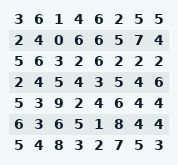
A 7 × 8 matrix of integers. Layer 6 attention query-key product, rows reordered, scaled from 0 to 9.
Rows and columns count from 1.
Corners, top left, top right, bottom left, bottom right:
3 5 5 3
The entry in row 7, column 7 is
5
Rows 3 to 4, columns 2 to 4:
6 3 2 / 4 5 4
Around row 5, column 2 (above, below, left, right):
4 3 5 9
